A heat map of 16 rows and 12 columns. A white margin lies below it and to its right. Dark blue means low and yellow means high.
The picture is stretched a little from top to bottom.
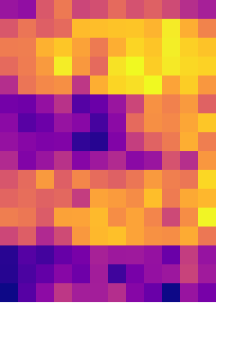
The field climbs toward the top right. Stripes running across repeat 2 times from top to bottom. The ninth with the lowest average is the bottom left. The grain runs across in streaks.
